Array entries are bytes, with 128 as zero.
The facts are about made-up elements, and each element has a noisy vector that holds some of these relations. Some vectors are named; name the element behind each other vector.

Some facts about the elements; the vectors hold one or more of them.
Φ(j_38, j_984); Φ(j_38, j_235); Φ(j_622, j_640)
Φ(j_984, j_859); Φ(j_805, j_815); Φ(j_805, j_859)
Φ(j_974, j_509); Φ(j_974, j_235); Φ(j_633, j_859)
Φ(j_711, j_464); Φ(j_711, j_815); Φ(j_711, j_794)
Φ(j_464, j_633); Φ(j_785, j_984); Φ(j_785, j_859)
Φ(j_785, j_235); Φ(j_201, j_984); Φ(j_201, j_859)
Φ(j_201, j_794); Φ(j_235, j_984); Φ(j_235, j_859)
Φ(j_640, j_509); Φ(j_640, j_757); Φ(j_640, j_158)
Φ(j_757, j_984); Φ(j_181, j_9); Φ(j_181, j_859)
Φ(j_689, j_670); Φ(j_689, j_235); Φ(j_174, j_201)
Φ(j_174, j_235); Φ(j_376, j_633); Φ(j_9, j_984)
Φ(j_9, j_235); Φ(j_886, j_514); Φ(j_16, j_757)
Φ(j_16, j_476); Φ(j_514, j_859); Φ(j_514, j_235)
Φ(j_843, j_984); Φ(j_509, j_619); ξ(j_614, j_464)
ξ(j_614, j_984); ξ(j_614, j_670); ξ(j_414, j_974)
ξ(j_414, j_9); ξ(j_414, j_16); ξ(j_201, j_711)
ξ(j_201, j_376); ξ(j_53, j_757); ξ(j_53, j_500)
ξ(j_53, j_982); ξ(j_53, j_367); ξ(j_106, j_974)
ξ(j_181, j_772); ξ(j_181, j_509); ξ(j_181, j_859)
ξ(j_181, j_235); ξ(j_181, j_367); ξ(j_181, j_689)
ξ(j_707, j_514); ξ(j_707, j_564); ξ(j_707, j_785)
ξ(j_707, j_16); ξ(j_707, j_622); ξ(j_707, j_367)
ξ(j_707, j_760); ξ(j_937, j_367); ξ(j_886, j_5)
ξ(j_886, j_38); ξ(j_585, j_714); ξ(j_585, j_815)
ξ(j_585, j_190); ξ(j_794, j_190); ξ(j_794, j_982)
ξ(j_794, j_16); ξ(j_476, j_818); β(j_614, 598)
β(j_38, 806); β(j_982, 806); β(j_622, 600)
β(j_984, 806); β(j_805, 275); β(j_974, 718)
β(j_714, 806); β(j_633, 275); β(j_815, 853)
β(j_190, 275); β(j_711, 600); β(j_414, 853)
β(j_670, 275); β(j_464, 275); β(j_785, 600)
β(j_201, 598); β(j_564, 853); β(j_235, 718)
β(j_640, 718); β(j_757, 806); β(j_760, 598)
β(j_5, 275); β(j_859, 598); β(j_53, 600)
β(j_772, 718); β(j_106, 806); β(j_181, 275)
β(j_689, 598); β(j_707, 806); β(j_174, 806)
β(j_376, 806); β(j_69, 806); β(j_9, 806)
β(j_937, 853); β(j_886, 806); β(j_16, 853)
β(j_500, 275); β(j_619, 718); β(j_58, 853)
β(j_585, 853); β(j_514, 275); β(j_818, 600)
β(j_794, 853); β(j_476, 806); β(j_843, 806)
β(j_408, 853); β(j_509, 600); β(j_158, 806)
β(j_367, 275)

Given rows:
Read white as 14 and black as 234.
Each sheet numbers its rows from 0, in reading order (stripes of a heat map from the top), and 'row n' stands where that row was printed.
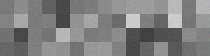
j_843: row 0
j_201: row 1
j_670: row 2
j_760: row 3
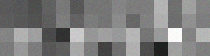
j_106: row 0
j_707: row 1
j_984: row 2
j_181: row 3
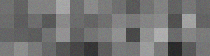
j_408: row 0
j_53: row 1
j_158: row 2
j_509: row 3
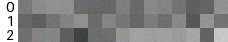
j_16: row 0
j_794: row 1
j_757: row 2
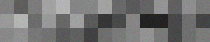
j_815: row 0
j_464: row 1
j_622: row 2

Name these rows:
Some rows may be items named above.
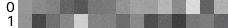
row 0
j_38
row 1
j_5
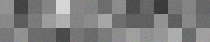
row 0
j_5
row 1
j_815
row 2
j_174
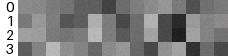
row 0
j_622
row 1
j_181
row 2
j_805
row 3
j_772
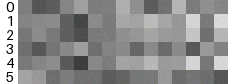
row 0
j_714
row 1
j_9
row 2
j_843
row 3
j_585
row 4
j_9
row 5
j_711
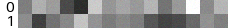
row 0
j_984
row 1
j_190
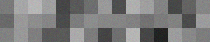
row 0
j_974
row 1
j_689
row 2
j_181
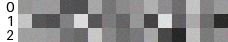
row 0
j_785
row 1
j_818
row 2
j_514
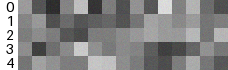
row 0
j_476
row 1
j_886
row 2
j_843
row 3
j_190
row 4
j_859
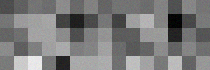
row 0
j_937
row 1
j_640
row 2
j_619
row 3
j_815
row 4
j_235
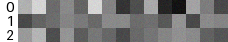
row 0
j_633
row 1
j_614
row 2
j_376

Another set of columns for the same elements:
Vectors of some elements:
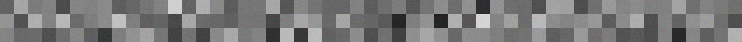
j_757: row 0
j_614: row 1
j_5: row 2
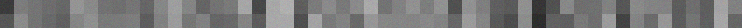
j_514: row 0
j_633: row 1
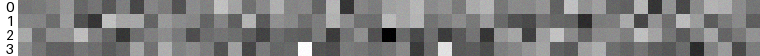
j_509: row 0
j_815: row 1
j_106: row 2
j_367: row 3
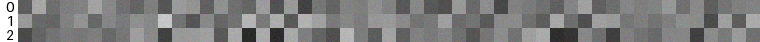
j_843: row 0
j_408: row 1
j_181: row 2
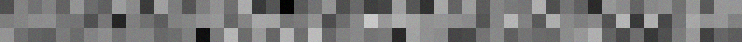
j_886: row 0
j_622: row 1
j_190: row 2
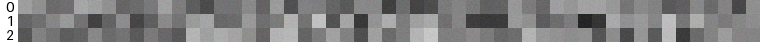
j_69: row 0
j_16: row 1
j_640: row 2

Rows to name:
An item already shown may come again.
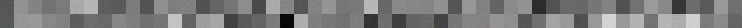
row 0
j_805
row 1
j_476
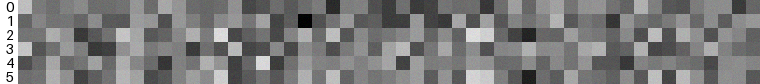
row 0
j_707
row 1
j_886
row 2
j_859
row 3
j_53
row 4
j_689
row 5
j_859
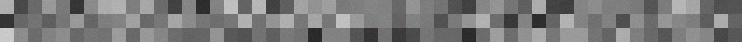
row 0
j_585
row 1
j_670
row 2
j_707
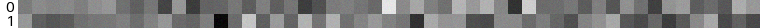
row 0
j_711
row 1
j_190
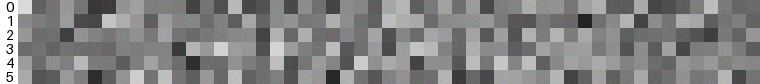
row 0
j_53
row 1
j_815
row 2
j_772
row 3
j_619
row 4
j_818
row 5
j_937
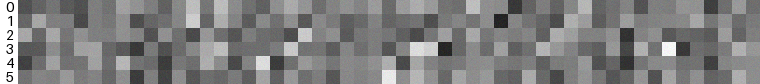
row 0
j_235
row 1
j_757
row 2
j_760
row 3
j_974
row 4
j_689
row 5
j_785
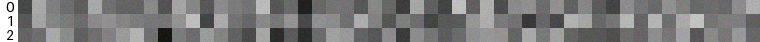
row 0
j_38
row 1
j_984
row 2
j_201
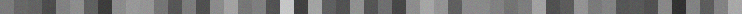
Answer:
j_5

